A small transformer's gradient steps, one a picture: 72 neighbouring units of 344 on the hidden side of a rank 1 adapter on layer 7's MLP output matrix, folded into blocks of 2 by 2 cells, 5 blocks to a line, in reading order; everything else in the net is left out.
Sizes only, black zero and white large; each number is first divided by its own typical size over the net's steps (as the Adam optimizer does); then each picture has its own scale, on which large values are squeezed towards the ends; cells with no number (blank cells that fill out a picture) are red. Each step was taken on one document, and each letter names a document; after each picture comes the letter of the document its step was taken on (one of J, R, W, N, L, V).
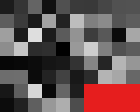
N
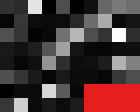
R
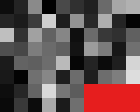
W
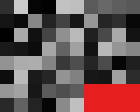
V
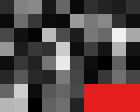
R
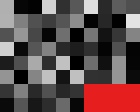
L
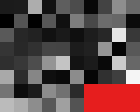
R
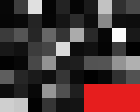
R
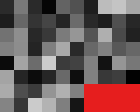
W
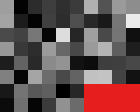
L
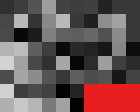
W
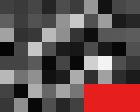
V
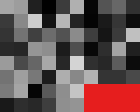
V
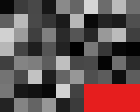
L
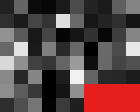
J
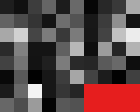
J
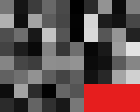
N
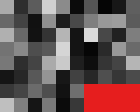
W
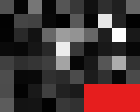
R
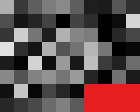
L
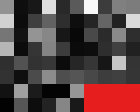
L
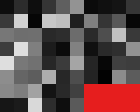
J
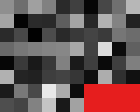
W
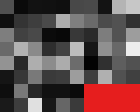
J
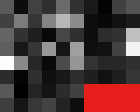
J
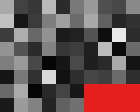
N
